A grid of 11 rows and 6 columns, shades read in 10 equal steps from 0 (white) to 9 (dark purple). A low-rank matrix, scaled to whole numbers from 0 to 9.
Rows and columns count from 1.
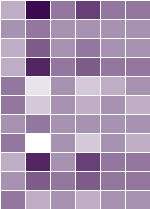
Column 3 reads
5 4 4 5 4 4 4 4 4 5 4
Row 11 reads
5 3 4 3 4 4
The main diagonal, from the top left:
3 5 4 6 3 3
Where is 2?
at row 5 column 4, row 6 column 2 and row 8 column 4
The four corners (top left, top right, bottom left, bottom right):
3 5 5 4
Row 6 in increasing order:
2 3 3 4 4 5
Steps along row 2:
up down same same same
